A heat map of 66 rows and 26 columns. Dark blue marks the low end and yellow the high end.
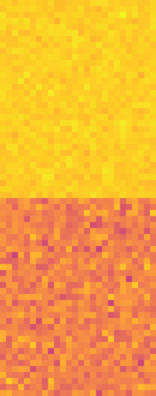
It is made of 2 by 1 panels. Panel 1,1: very high, fine-grained, faint in contrast. Panel 2,1: high, fine-grained.
